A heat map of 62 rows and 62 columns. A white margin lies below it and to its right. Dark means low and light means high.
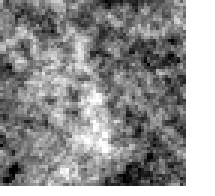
Ninth with the highest average: bottom middle. Ninth with the lowest average: bottom right. Histogram: bell-shaped. Odd rows or columns: none. Mirror symmetry: none. Stripes: none.
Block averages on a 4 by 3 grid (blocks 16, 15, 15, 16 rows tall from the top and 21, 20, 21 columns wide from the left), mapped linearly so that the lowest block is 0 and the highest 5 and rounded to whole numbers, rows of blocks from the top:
2 2 2 / 3 3 1 / 3 5 1 / 2 4 0
